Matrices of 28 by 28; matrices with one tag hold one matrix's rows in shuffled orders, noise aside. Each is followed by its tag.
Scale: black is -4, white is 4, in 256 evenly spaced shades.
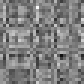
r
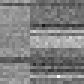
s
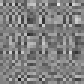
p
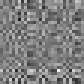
p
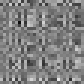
p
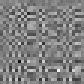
p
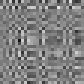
p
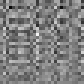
r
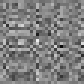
r
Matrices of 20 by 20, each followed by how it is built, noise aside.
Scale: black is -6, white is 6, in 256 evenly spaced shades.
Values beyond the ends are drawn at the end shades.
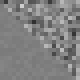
upper triangular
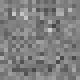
low rank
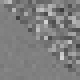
upper triangular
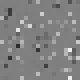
sparse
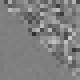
upper triangular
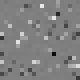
sparse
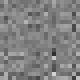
low rank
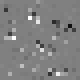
sparse
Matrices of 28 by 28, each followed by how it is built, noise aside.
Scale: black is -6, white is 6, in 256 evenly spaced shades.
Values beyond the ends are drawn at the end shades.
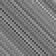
Toeplitz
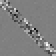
banded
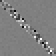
banded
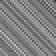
Toeplitz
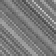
Toeplitz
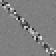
banded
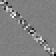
banded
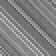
Toeplitz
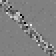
banded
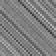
Toeplitz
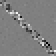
banded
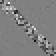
banded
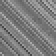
Toeplitz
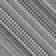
Toeplitz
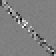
banded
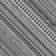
Toeplitz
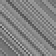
Toeplitz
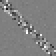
banded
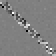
banded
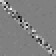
banded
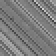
Toeplitz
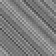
Toeplitz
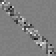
banded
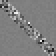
banded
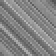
Toeplitz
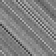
Toeplitz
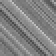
Toeplitz
